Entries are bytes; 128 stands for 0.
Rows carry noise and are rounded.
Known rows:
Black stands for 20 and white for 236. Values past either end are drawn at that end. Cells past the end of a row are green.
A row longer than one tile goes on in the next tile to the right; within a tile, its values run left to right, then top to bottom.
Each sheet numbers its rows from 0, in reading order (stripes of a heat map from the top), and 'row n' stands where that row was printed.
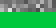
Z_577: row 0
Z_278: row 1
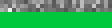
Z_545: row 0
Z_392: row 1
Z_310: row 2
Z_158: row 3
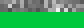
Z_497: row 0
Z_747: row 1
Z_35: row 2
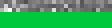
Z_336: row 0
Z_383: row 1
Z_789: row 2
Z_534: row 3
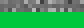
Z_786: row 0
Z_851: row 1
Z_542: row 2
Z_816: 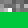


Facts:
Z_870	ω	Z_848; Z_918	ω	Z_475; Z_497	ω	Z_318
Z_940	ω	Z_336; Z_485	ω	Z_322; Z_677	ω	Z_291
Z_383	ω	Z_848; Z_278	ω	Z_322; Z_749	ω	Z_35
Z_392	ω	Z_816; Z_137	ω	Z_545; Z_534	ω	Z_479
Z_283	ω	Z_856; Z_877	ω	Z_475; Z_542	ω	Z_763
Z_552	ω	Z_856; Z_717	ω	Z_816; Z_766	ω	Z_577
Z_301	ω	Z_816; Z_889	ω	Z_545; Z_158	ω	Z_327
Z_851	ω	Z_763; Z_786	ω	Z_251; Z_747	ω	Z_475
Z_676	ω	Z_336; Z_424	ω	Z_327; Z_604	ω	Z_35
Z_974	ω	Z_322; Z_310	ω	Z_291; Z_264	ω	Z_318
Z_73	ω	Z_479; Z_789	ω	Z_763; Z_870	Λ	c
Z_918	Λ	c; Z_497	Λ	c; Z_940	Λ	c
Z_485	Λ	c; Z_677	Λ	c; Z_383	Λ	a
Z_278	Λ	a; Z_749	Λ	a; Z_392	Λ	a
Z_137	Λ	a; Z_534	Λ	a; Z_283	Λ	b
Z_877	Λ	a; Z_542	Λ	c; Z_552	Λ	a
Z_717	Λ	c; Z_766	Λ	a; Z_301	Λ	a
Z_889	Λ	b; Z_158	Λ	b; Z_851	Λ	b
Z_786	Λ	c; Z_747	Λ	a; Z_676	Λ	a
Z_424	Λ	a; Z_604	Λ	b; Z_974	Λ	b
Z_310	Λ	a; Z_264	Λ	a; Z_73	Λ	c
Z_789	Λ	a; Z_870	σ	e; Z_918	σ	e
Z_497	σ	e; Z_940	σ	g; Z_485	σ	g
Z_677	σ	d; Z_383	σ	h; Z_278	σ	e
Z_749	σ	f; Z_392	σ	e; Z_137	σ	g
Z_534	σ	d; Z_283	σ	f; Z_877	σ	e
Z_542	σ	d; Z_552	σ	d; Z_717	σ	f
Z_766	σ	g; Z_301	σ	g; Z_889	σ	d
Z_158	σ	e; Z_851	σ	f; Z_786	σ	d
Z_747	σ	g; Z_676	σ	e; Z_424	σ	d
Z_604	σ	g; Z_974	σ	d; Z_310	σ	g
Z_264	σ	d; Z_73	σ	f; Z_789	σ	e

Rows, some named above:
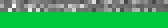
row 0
Z_479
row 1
Z_35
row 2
Z_322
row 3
Z_749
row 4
Z_851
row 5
Z_542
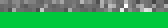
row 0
Z_534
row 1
Z_974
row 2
Z_677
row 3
Z_301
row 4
Z_479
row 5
Z_763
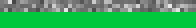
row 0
Z_717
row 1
Z_485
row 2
Z_327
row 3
Z_283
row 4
Z_322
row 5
Z_766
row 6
Z_475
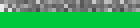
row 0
Z_291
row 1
Z_73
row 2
Z_789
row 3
Z_283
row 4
Z_73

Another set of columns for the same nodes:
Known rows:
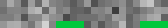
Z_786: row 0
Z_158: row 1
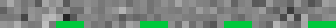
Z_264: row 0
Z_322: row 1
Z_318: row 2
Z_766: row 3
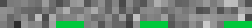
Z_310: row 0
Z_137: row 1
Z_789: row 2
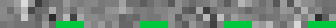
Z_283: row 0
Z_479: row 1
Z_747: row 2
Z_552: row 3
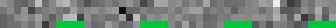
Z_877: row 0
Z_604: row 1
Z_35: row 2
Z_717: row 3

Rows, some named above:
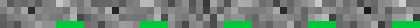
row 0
Z_278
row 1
Z_278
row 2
Z_940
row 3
Z_676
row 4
Z_676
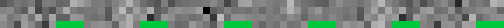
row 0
Z_301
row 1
Z_677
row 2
Z_604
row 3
Z_291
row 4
Z_677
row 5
Z_485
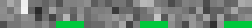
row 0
Z_749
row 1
Z_392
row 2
Z_301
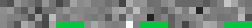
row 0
Z_766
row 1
Z_974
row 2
Z_278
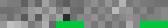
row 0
Z_534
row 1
Z_763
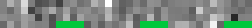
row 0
Z_73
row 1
Z_851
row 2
Z_542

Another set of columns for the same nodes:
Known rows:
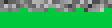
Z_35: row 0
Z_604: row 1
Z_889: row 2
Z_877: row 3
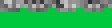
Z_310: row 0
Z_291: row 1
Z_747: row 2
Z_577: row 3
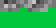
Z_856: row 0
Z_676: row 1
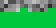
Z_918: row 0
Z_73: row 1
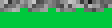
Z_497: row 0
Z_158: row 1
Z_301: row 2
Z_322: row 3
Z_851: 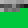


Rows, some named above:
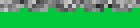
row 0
Z_383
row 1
Z_676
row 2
Z_485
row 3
Z_542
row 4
Z_766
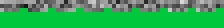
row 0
Z_851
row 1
Z_278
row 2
Z_392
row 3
Z_310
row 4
Z_763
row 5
Z_763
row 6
Z_717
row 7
Z_283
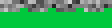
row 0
Z_383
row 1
Z_789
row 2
Z_974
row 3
Z_749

